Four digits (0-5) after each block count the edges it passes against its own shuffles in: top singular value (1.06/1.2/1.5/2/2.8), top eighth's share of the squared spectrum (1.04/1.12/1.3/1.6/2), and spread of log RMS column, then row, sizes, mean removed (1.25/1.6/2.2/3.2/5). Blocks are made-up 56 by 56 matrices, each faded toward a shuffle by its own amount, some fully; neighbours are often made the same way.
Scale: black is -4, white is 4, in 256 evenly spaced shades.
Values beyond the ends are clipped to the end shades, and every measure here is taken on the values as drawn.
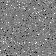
0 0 0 0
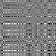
5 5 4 4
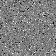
2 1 0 0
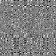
4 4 2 2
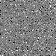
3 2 0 0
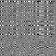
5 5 3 3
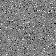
2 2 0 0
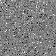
3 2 0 0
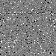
3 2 0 1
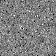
2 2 0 0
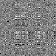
4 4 2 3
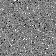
0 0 0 0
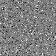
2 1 0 0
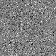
2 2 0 0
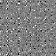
4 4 2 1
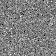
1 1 0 0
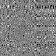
4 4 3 2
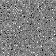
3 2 0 0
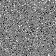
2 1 0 0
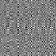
5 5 3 3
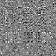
4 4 2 2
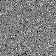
0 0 0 0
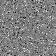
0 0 0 0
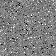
0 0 0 0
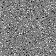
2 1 0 0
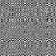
5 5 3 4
